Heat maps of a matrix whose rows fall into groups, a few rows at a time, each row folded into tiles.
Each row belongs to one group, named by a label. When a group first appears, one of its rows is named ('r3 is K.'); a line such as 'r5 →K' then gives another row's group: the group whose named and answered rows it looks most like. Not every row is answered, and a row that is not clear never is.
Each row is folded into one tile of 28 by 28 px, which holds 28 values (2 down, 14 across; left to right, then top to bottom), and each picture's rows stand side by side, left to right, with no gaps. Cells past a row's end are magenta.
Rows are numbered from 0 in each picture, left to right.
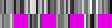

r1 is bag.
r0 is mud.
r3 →bag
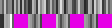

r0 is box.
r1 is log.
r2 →log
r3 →log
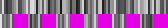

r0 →mud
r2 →mud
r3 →log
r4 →mud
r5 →bag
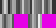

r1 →box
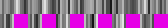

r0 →bag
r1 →bag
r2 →box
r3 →bag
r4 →mud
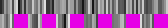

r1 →log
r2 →bag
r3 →log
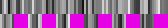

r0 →log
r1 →log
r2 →bag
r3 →box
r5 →bag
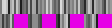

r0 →bag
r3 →log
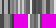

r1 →mud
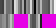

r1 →mud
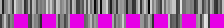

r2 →bag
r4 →mud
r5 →log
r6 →bag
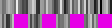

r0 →bag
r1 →bag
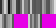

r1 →mud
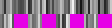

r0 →mud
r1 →log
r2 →bag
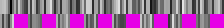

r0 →bag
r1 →box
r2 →mud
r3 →bag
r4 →bag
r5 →mud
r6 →box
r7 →box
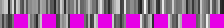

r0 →bag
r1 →bag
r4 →bag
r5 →log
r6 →log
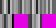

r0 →log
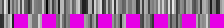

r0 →box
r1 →log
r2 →box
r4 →box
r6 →box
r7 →mud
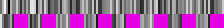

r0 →log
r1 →bag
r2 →mud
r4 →box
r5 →log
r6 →box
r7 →mud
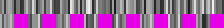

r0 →mud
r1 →box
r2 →log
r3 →bag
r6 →mud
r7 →bag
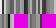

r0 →box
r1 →mud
